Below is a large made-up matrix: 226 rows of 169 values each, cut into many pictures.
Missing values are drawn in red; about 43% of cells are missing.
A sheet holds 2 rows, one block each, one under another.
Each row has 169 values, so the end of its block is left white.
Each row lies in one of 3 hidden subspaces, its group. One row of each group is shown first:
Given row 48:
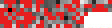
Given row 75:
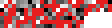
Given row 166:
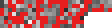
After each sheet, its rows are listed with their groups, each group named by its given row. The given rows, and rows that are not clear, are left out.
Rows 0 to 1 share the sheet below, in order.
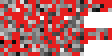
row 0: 48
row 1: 75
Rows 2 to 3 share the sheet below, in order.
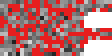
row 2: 48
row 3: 75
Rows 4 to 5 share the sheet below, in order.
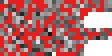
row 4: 166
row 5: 166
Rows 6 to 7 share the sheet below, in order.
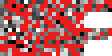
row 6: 48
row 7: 166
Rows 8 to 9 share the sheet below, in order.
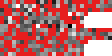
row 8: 166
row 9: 75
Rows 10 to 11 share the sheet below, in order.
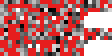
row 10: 48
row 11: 48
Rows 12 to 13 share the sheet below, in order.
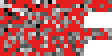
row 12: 166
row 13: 75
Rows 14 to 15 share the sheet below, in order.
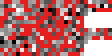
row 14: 48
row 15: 75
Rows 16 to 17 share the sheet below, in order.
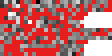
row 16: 166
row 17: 166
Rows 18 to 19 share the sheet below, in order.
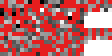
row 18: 75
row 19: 166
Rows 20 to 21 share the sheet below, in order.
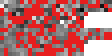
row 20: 75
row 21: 48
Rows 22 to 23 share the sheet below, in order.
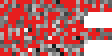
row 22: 48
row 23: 48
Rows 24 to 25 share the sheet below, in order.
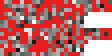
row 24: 75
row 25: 75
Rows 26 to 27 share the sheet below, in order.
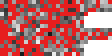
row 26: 75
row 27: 166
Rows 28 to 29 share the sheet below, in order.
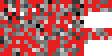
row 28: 166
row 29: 75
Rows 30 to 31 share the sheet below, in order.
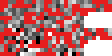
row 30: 75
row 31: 166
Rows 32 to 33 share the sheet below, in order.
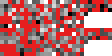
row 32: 75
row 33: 75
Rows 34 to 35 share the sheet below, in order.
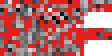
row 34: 48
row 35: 48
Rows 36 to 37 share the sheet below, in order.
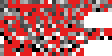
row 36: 166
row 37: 75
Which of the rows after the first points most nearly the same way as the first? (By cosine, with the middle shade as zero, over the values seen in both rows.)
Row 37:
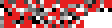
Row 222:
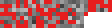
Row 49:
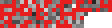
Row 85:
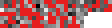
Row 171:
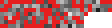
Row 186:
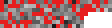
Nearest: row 222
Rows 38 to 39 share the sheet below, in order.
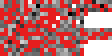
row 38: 75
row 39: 166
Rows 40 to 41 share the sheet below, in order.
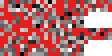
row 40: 166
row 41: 75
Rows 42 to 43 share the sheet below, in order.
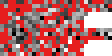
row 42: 48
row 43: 48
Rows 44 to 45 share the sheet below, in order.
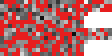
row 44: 48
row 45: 75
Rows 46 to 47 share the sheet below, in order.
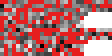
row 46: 48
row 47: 48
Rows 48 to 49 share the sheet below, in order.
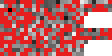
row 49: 75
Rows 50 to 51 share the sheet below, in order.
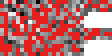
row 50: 166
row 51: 166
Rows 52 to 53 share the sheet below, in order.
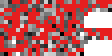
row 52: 166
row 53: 75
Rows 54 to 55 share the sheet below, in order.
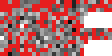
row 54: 75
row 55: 75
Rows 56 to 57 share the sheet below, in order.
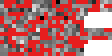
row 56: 48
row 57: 166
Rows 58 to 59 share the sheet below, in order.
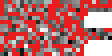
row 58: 48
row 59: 75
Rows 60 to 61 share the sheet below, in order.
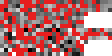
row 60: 166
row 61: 48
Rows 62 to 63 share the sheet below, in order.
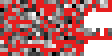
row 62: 75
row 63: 75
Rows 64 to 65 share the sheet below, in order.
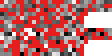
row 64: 75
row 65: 75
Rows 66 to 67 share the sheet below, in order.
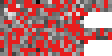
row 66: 166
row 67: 48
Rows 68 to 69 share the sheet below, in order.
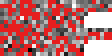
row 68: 75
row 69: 48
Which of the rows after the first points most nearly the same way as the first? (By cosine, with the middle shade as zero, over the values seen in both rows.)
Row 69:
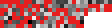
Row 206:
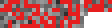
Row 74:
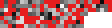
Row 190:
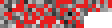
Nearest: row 206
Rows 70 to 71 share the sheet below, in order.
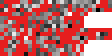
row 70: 166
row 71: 75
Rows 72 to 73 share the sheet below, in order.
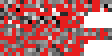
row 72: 48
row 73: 48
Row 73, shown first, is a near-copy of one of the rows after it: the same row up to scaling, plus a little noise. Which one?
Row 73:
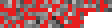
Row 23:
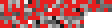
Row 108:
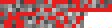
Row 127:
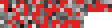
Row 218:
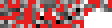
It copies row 108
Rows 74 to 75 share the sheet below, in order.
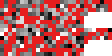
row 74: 75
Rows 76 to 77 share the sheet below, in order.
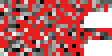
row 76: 75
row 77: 75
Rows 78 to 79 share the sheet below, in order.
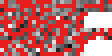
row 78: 75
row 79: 48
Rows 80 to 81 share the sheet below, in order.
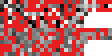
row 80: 48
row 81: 48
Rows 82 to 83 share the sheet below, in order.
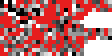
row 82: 166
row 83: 166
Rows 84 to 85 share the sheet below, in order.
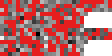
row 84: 75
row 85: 75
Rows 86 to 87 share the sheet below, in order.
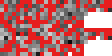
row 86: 166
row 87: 166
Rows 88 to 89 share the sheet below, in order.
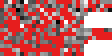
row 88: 48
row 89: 75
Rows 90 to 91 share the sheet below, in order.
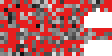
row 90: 166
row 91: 166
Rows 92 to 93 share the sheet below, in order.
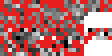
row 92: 166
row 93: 48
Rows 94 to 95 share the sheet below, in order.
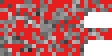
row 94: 166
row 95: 48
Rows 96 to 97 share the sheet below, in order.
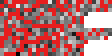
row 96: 166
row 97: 75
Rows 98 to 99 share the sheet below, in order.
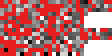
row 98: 48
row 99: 166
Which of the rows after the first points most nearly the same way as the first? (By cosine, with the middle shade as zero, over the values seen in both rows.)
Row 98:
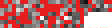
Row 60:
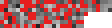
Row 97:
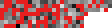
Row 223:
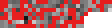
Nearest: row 60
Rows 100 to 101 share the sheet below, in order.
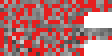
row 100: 75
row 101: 166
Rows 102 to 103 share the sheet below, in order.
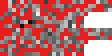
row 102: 166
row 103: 166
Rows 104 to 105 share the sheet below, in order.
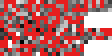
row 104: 166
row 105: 166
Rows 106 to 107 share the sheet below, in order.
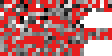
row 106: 75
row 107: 48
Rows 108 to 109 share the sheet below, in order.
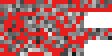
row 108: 48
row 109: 166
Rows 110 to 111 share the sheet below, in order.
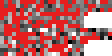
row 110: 166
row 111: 75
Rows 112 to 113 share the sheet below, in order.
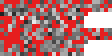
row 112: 75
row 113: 166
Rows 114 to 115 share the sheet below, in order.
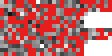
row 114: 166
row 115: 48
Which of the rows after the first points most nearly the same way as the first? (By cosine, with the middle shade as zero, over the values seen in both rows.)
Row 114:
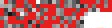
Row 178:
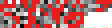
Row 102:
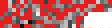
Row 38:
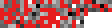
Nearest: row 102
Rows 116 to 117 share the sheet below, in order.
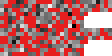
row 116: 166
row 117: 75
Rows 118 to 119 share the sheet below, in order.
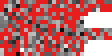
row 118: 166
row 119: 75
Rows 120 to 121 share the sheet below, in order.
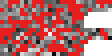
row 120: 48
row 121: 166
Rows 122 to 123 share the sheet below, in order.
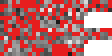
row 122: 48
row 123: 166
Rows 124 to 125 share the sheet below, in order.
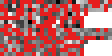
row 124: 48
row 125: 166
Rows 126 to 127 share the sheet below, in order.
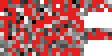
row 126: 75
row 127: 48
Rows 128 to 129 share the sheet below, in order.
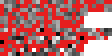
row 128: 166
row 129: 75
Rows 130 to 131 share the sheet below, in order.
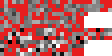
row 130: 75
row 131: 48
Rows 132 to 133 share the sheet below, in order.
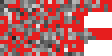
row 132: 166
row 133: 75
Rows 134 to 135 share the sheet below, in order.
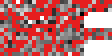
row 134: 48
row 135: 166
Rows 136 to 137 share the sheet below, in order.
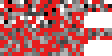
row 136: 48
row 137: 48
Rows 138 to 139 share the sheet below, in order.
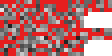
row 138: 75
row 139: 48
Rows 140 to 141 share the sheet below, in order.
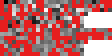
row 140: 75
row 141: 166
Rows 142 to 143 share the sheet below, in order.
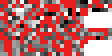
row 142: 48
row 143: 166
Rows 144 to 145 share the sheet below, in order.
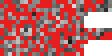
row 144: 75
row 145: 48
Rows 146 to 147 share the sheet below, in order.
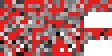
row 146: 166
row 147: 75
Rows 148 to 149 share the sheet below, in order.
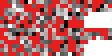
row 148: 48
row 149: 166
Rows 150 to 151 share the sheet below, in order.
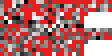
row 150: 48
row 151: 166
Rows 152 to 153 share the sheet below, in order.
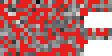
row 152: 166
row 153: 75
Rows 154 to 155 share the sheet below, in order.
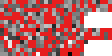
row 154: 166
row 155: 166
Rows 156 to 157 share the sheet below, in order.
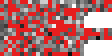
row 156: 75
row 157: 166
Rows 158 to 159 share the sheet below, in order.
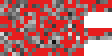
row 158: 166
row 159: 48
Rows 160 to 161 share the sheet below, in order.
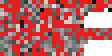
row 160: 75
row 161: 166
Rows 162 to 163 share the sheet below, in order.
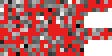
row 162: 48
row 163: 75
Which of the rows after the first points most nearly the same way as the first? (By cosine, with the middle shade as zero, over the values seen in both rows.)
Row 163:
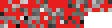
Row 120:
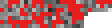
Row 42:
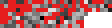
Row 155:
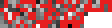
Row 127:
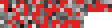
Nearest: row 120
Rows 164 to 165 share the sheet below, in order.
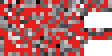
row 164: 166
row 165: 48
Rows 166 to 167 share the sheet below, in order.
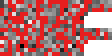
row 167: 75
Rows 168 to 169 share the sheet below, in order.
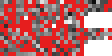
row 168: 75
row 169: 75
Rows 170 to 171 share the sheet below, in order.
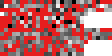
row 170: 75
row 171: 166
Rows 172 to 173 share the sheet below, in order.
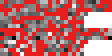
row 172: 75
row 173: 166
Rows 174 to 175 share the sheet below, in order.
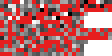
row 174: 48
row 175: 75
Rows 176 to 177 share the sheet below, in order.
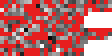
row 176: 75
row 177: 48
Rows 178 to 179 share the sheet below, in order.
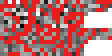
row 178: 166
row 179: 166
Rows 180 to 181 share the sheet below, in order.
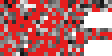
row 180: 75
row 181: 75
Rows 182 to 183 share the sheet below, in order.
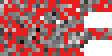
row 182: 48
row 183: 166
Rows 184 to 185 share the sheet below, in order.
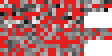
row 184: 75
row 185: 166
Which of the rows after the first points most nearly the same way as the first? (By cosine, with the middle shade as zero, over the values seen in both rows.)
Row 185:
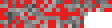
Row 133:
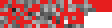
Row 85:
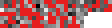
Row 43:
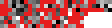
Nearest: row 85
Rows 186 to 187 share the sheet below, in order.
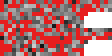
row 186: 75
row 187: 48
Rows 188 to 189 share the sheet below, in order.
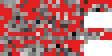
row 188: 48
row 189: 75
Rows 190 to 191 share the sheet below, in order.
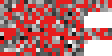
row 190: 48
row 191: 75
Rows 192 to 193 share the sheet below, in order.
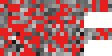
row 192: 48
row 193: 166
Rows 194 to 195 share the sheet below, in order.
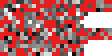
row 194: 166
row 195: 166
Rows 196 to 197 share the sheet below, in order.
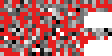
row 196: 48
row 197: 75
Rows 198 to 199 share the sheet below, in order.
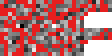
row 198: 75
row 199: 75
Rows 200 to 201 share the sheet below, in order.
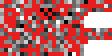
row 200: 48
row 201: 166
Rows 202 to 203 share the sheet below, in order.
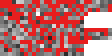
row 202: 166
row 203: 48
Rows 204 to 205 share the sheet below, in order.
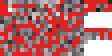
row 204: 48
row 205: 166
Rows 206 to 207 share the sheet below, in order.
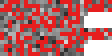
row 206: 48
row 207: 48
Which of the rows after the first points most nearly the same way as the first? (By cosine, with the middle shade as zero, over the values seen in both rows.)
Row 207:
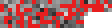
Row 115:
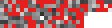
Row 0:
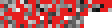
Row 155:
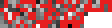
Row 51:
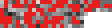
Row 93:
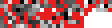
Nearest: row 0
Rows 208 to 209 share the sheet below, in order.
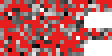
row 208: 48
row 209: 48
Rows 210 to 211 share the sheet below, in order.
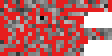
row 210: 48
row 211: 75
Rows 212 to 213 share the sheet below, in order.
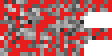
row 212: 166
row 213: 75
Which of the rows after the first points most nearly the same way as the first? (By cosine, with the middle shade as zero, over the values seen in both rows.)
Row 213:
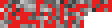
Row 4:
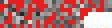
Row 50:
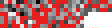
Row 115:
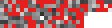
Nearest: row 115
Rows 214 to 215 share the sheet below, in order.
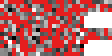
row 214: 48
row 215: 166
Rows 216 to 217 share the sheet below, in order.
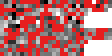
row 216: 75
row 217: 166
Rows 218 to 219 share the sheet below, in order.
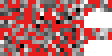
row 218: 48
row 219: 75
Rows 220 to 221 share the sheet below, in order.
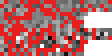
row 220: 166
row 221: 48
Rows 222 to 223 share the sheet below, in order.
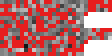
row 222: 75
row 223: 75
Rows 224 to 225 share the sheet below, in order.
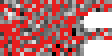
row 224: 166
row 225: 75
